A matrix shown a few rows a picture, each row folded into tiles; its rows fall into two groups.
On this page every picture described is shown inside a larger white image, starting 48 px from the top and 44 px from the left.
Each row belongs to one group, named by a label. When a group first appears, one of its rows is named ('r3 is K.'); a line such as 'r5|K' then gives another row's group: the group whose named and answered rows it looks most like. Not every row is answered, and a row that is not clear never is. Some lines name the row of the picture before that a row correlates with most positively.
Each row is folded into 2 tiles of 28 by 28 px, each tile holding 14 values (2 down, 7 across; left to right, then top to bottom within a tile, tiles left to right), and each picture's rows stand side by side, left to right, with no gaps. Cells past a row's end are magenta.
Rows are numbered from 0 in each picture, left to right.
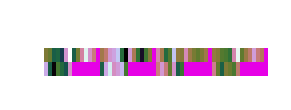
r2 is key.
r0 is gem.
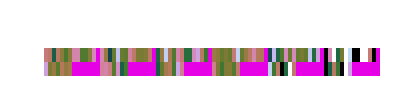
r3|gem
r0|key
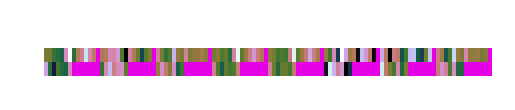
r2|key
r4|gem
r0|gem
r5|key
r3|gem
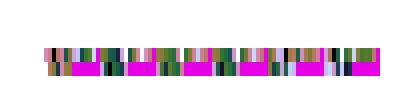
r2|gem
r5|key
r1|gem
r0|key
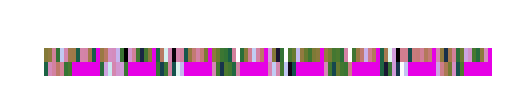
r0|key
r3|gem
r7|key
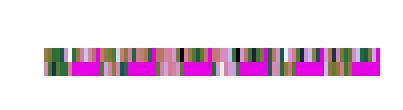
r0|gem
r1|key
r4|key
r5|key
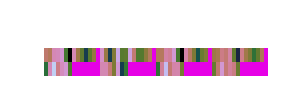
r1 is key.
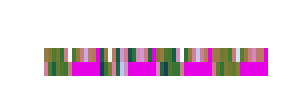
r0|gem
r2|gem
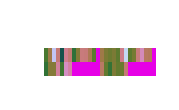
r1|gem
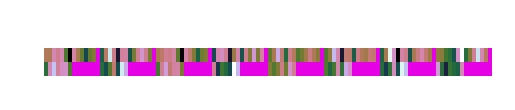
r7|gem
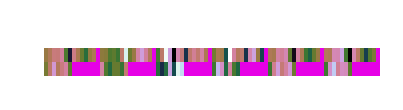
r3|key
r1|gem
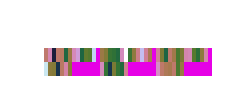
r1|gem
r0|key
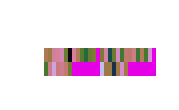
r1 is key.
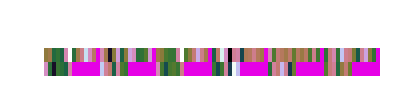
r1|key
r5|key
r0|gem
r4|key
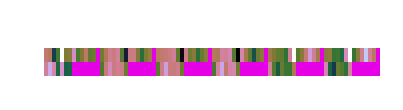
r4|gem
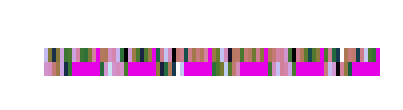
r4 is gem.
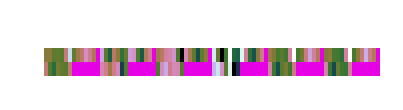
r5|gem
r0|gem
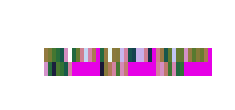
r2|key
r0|gem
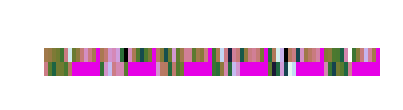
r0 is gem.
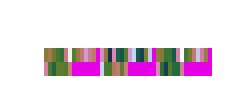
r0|gem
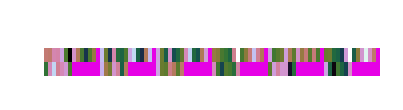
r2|key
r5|gem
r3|gem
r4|key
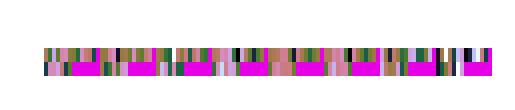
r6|key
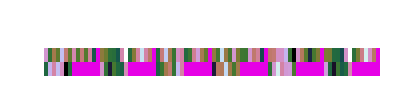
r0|key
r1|gem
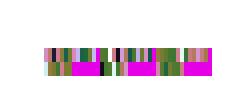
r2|gem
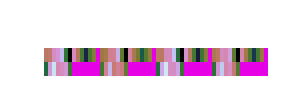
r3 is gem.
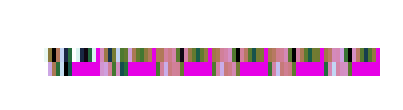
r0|key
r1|key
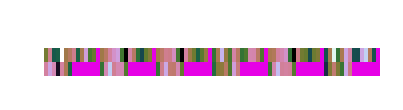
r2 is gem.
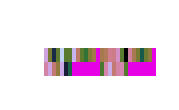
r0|key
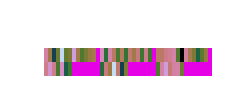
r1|key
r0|key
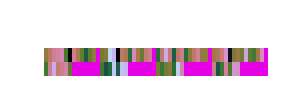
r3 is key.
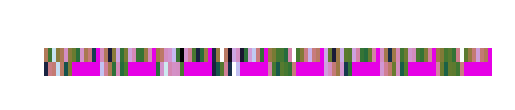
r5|key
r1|key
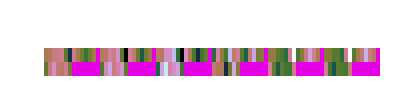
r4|gem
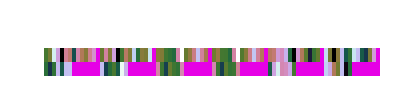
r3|gem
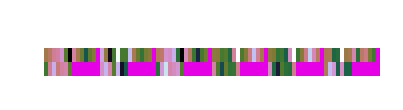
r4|gem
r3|gem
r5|key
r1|key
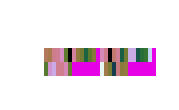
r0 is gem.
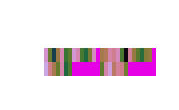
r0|key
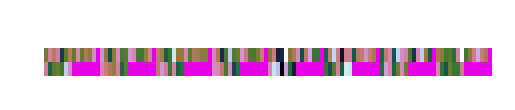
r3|key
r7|gem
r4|key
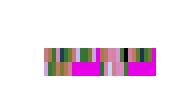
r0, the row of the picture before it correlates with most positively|0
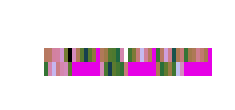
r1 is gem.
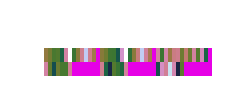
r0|gem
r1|gem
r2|key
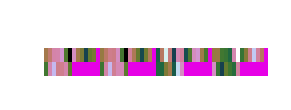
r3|gem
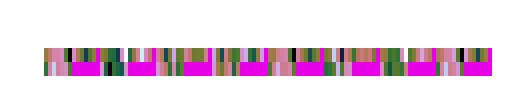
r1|gem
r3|key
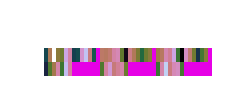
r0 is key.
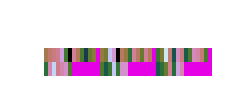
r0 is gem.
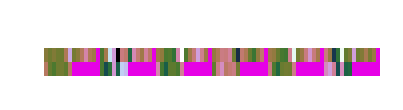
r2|gem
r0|gem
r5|key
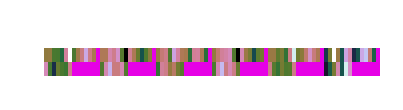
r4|gem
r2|key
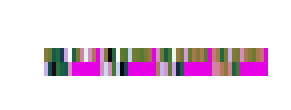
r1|key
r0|gem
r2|key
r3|key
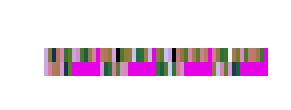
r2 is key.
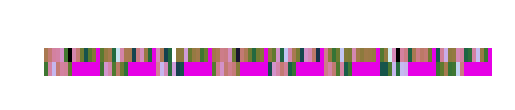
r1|key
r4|key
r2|key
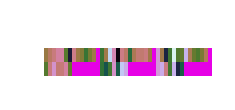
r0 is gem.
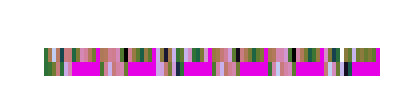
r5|key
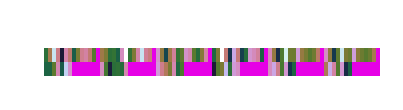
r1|gem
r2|key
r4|key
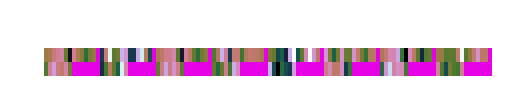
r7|gem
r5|key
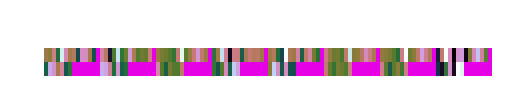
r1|key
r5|gem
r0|key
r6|gem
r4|key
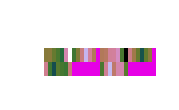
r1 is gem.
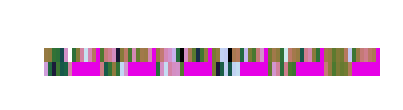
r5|gem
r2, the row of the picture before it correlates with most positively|1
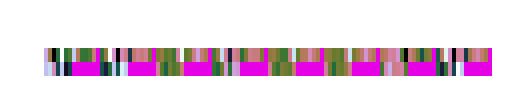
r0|key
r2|gem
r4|gem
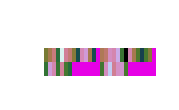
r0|key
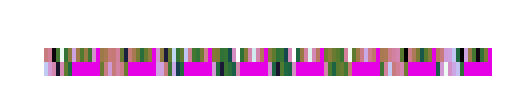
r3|gem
